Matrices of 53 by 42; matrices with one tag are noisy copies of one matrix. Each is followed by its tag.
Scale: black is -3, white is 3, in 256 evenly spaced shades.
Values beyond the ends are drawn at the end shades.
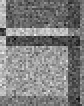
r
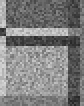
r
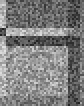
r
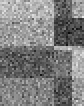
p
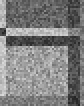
r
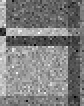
r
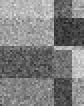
p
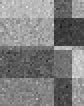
p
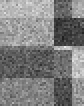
p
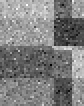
p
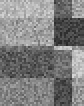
p
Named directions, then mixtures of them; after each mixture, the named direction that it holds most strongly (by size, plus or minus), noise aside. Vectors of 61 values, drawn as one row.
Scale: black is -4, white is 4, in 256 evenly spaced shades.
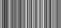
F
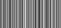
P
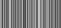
P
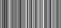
F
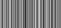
P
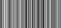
F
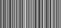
P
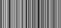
F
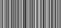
P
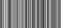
F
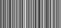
P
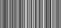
F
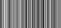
F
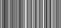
F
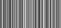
P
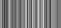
F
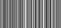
P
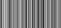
F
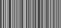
P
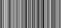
F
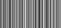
P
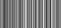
P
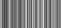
F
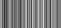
F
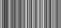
F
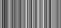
F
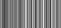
F
